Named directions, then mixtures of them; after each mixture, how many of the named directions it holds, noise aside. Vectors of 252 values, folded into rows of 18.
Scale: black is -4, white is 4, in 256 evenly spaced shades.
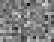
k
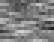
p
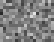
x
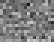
three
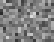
one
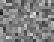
one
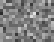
one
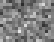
three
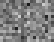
one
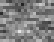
two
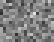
one
